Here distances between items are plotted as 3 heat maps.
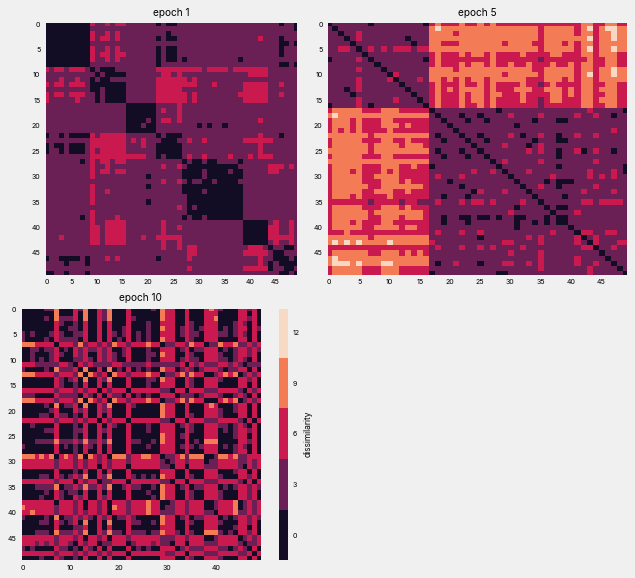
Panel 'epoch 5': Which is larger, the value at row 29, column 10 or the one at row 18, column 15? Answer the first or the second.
the second
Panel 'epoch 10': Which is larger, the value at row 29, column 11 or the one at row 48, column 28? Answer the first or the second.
the second
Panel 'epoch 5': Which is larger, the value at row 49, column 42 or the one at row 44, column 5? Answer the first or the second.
the second
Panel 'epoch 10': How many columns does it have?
50
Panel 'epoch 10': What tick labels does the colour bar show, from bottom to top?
0, 3, 6, 9, 12
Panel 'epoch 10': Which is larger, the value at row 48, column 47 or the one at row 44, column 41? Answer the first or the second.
the first
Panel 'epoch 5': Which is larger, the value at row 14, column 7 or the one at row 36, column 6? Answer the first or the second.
the second
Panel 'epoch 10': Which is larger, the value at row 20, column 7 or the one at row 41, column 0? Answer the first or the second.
the first
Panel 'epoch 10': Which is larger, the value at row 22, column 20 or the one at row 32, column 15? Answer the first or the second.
the first
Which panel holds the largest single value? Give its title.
epoch 5
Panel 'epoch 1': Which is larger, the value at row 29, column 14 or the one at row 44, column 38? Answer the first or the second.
the first
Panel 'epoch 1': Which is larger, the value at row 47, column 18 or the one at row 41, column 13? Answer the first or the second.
the second
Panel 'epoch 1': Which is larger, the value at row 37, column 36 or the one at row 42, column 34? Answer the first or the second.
the second
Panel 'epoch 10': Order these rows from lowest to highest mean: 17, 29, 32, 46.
32, 17, 46, 29
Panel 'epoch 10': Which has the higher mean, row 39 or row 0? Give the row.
39
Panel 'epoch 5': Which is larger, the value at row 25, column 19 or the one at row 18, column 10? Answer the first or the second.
the second
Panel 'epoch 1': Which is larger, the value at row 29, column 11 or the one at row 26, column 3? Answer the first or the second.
the first
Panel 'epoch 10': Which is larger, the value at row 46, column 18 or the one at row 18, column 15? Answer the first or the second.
the second
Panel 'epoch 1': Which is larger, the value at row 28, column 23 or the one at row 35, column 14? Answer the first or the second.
the first
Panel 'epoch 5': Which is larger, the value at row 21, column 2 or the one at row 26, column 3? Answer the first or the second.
the second
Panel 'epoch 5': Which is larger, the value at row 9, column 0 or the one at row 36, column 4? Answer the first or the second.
the second
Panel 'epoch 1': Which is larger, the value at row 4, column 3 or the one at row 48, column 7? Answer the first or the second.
the second
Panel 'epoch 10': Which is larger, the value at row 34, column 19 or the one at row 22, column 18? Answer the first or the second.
the first
